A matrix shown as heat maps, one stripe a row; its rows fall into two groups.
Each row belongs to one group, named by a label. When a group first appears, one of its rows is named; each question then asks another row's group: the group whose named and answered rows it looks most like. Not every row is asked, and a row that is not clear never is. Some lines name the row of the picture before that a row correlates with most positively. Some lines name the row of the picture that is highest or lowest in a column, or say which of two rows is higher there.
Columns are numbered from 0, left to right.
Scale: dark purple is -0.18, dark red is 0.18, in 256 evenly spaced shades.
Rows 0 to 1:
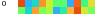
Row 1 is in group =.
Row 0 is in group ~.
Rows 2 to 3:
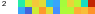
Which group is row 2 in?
=
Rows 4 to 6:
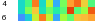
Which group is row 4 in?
=
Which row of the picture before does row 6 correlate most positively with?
3
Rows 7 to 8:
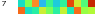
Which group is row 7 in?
=
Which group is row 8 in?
~
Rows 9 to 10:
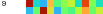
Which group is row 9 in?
~
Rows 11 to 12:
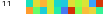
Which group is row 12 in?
~
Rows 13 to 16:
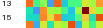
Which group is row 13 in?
~
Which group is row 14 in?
=
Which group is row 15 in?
=
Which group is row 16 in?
~
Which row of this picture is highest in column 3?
15
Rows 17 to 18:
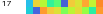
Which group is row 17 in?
=
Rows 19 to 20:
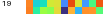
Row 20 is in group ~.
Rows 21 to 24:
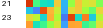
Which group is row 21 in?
~
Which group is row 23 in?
~
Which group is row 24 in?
~
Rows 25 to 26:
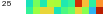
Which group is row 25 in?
=
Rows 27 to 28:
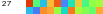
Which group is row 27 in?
~
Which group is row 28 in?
=
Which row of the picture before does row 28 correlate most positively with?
26
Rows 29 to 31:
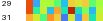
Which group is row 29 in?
~
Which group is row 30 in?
~
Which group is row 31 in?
~
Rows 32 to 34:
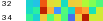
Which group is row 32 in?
=
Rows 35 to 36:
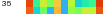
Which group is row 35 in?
~
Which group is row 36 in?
~
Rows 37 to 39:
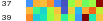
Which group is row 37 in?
=
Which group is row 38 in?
~
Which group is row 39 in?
~
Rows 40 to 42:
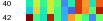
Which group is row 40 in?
=
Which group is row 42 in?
~
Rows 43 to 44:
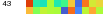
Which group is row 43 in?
~
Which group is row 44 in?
~
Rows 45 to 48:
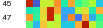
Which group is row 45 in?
~
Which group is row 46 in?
=
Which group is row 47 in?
~
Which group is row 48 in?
=
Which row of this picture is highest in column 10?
46
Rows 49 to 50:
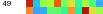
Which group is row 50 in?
~
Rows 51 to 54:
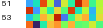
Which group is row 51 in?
=
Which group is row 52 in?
~
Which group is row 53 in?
=
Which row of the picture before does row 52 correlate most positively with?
49
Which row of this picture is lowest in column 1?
54
